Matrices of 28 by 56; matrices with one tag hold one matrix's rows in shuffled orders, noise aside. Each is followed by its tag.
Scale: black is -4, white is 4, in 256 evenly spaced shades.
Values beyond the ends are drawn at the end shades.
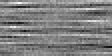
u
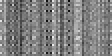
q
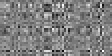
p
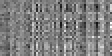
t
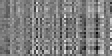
t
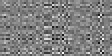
p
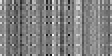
q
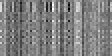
q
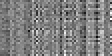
t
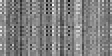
q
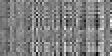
t
